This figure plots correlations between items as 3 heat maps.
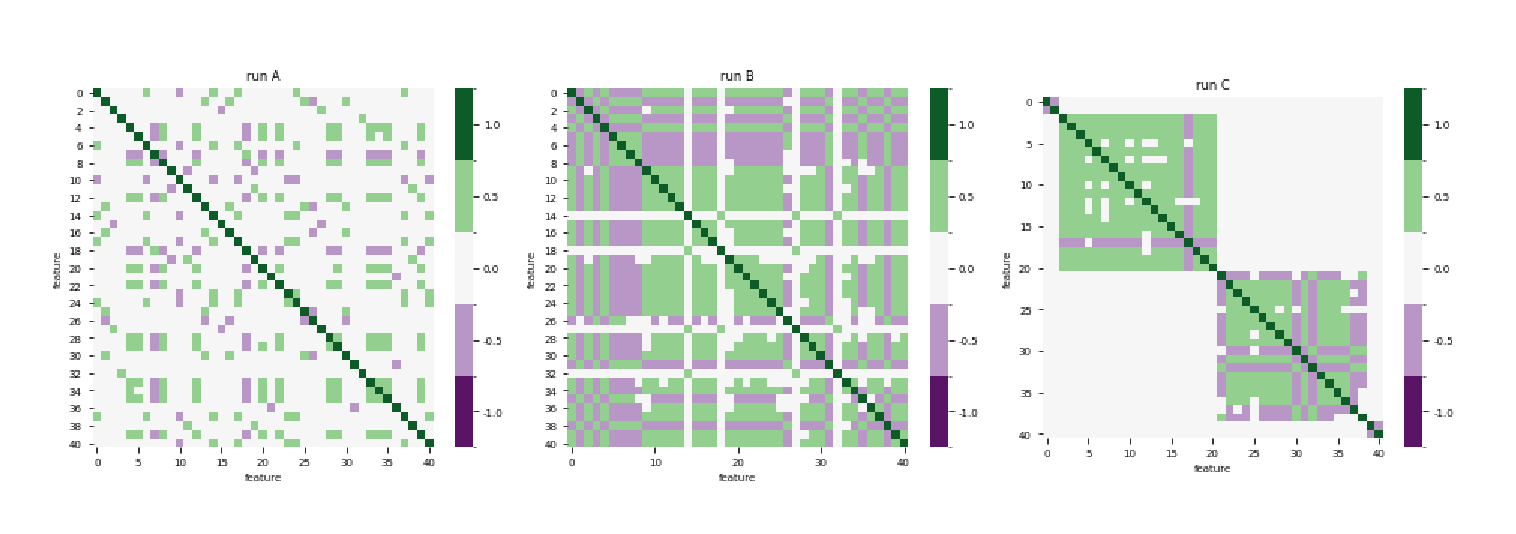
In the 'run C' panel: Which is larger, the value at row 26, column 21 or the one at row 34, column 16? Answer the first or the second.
the second
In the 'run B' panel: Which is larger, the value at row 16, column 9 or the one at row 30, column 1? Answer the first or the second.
the first
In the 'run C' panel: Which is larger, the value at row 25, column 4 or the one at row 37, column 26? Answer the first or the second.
the first
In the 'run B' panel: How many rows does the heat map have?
41
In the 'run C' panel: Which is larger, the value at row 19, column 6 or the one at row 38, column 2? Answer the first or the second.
the first
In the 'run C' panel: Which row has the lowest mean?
17
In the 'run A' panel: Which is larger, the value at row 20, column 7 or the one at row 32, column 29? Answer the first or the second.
the second
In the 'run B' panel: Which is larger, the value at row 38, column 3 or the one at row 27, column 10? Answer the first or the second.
the first
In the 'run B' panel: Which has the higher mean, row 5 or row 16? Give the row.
16
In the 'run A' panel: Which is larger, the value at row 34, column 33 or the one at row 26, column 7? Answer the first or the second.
the first
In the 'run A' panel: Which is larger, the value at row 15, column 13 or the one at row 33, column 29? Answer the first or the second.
the second
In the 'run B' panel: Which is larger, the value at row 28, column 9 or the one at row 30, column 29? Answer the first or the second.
the second
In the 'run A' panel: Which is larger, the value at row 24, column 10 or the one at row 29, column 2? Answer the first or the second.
the second
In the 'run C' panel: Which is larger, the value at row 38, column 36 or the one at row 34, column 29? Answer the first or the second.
the second
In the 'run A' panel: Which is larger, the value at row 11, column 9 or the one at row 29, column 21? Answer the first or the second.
the second
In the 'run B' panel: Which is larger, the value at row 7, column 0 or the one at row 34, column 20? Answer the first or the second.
the second
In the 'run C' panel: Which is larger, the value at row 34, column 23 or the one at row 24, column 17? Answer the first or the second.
the first
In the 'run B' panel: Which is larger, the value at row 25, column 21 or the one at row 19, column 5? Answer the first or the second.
the first
